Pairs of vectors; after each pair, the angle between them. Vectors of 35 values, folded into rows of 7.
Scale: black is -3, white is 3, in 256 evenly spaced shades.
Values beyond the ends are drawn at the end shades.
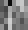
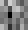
partly opposed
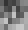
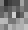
nearly parallel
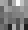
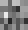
partly aligned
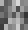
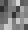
partly aligned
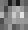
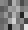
orthogonal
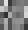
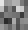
orthogonal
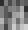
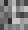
orthogonal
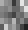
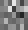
orthogonal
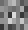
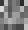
partly aligned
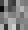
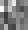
nearly opposite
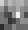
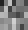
partly opposed
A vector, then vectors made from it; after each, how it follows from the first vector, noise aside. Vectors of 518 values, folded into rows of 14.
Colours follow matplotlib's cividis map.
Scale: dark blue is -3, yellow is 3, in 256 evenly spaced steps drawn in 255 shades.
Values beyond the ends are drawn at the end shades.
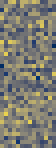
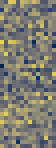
copied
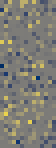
partly zeroed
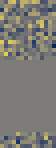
partly zeroed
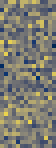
copied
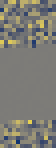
partly zeroed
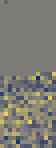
partly zeroed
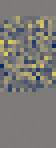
partly zeroed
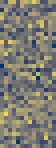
copied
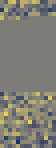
partly zeroed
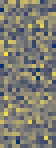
copied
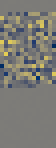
partly zeroed
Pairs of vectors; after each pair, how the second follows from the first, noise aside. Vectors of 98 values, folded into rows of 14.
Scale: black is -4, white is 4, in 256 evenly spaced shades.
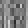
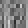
copied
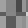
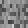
shuffled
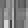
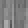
shrunk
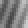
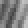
copied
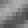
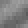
shrunk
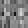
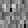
shuffled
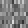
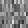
copied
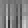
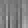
shrunk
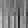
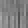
shrunk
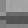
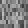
shuffled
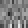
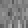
shrunk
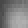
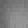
shrunk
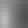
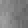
shrunk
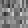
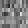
copied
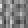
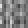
copied
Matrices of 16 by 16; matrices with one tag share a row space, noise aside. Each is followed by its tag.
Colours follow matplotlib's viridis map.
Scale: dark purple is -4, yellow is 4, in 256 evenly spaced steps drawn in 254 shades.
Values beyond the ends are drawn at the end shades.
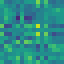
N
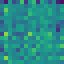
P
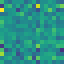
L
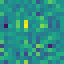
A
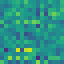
N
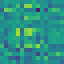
N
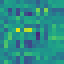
N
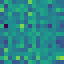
P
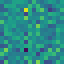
A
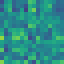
P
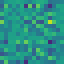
A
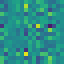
A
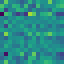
P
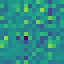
A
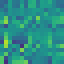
P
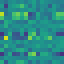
P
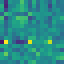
P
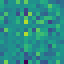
A
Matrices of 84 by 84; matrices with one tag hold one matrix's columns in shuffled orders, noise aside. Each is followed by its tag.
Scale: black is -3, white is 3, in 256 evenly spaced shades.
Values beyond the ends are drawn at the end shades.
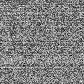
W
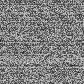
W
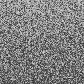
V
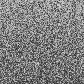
V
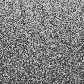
V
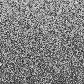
V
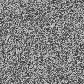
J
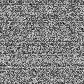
W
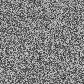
J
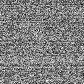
W
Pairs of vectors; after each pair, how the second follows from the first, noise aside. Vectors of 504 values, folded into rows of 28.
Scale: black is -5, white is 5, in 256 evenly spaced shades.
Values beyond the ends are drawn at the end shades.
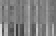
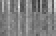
reversed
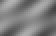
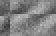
wrapped around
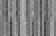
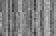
wrapped around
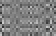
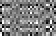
scaled up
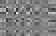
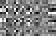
scaled up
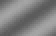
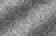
wrapped around
